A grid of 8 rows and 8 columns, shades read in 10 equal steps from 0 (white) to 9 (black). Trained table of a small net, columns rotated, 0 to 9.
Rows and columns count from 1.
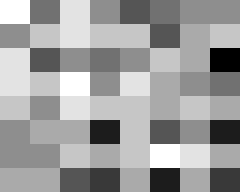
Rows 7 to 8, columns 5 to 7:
2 0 1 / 3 8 3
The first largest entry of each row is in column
5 6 8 8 2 4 1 6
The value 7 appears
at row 8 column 4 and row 8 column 8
